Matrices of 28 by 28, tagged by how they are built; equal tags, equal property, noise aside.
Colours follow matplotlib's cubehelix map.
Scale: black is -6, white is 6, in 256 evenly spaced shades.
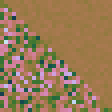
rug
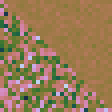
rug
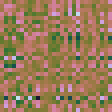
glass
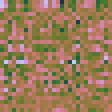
glass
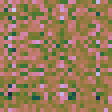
glass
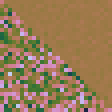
rug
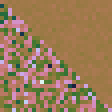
rug
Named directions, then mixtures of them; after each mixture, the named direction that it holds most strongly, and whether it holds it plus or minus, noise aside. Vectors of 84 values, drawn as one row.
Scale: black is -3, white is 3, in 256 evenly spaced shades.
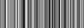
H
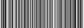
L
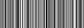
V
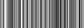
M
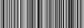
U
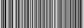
L, plus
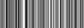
H, minus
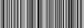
U, plus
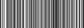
L, minus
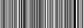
V, minus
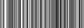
M, plus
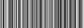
M, plus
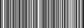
U, minus
